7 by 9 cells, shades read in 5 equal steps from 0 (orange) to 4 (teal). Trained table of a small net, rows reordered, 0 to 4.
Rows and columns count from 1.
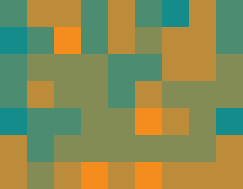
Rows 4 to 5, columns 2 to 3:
1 2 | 3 3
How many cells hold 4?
4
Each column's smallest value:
1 1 0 0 1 0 1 1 1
